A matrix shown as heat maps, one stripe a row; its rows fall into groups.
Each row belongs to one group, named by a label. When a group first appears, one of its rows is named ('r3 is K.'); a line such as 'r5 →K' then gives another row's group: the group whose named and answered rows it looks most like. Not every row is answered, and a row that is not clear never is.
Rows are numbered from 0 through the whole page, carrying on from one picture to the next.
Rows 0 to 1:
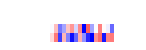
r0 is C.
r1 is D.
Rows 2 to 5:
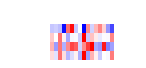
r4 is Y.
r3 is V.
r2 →C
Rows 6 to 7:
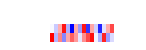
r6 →V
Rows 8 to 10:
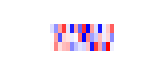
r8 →V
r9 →C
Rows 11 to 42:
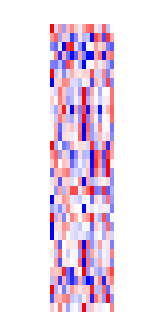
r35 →C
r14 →D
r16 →Y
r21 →V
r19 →V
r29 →Y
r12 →D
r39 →D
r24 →Y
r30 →D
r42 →V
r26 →D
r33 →D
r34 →D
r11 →Y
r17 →D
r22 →C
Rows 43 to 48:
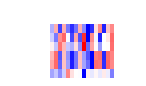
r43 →D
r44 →V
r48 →C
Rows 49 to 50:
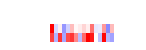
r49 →Y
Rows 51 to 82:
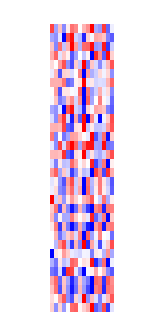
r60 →C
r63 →Y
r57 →V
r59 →C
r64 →Y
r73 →D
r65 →V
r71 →D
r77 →Y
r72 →Y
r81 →V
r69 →C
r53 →Y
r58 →C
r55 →V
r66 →Y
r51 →Y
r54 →D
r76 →D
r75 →V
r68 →C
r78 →C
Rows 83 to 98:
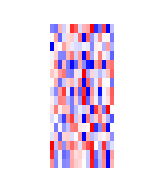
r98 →Y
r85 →D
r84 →C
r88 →V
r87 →D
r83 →Y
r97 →Y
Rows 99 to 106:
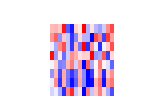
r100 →D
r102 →Y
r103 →C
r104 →D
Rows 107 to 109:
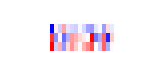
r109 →Y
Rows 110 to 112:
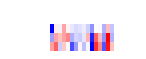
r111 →D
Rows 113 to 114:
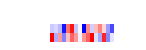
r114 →Y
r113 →C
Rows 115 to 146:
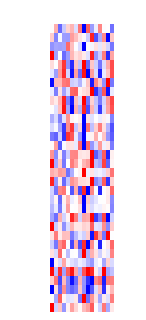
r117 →C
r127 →C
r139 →V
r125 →C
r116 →Y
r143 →D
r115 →C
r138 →D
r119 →V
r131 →V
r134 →C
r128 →C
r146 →Y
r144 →D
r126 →C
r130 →Y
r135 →C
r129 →Y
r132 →Y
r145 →V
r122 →Y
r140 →V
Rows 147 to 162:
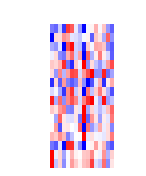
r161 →Y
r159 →V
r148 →D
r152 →Y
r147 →C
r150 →C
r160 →C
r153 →D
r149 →C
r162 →Y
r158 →C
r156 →V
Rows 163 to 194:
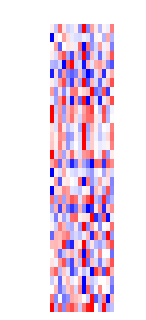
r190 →D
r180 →C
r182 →Y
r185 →V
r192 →C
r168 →D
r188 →C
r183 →D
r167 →C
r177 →Y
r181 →D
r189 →V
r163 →V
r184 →Y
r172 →Y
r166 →V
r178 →D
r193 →Y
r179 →D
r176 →V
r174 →V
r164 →D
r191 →C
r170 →Y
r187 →V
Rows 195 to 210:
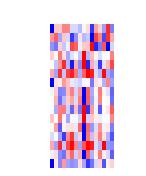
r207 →C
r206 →C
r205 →V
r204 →V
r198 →V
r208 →Y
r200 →Y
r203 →C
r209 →C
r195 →D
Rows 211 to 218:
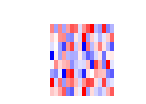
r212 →V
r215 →D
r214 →D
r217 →Y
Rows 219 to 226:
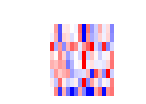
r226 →D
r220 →C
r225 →V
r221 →Y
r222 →V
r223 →V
